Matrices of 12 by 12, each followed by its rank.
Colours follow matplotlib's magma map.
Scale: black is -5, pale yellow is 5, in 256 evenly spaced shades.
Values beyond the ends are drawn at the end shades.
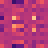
two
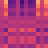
one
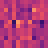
two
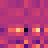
one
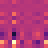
one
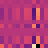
one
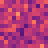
full rank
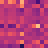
two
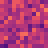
full rank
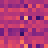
two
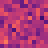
full rank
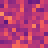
full rank
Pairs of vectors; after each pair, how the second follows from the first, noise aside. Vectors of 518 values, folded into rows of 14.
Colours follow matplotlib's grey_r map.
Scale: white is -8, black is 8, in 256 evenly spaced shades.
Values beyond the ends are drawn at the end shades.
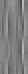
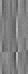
wrapped around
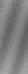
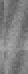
wrapped around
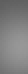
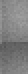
wrapped around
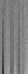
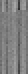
wrapped around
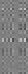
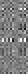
scaled up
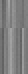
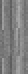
wrapped around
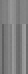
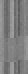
wrapped around
